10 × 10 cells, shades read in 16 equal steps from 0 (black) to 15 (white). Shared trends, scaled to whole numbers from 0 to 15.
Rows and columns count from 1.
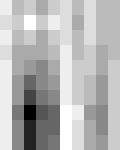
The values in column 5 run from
6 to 14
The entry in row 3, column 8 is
13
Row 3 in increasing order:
10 11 11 11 11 12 12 13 13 14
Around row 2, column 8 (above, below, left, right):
13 13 10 11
